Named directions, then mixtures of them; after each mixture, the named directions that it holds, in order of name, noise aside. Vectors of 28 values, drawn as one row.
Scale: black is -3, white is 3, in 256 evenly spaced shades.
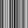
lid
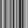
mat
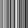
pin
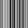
lid, mat, pin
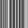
lid, mat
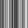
lid, pin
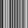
lid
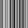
lid, mat, pin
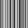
lid, mat, pin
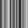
lid, mat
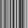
mat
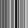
pin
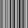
lid, mat, pin
